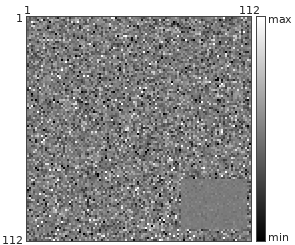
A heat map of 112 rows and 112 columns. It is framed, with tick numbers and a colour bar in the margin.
Fine speckle covers the field. The bottom right is the calmest part. The halves do not mirror each other. No overall slope runs across the table. There are no regular stripes. An odd patch, calmer than its surroundings, sits in the bottom right. A few values lie far out on both sides of the bulk.
